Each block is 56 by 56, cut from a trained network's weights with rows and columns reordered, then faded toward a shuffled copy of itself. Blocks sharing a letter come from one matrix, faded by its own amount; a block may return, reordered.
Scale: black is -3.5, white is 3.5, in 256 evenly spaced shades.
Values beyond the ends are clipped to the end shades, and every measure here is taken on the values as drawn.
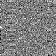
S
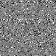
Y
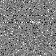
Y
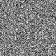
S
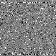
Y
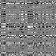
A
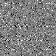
Y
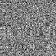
S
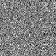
S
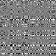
A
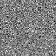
S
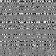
A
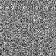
S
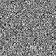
S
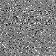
Y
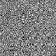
S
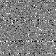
Y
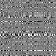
A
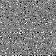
Y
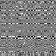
A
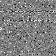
Y
